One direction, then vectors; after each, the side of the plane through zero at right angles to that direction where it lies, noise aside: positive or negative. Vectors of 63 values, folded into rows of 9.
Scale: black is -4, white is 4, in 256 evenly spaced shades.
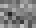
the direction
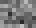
positive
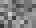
negative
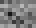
positive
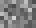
positive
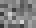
negative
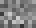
negative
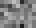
negative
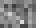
negative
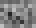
positive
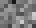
negative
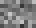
negative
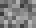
negative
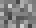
positive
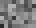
negative
